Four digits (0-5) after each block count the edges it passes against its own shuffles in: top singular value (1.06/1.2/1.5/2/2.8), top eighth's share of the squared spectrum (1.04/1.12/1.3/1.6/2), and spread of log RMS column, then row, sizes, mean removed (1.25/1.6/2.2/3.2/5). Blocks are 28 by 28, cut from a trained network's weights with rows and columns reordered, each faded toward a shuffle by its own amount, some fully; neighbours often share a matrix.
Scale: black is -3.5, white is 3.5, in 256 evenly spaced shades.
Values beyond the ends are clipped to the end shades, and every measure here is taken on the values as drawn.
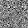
2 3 1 1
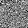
0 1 0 0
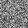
0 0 0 0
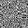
3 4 1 2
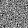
0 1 0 0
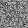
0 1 0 0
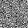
1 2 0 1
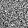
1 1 0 0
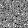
0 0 0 0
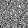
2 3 1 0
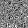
2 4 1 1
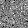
1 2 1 0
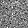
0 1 0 0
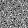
0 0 0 0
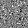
1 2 1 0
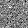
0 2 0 0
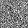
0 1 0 0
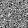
0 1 0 0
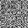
3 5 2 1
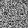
3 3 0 0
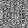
3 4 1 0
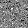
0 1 0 1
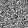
0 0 0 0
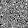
0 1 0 0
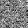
2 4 2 1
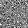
2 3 0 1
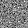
1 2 0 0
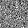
0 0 0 0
